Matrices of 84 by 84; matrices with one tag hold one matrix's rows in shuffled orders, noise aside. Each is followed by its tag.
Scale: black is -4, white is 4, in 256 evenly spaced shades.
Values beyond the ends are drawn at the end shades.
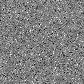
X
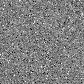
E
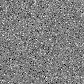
E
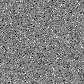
X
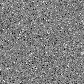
E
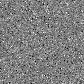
E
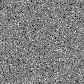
X
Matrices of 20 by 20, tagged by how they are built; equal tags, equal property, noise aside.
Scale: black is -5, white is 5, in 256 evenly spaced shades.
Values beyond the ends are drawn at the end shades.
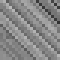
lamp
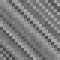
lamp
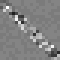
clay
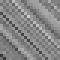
lamp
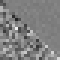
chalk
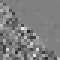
chalk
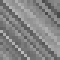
lamp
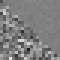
chalk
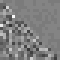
chalk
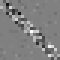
clay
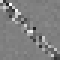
clay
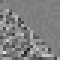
chalk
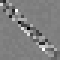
clay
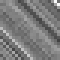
lamp
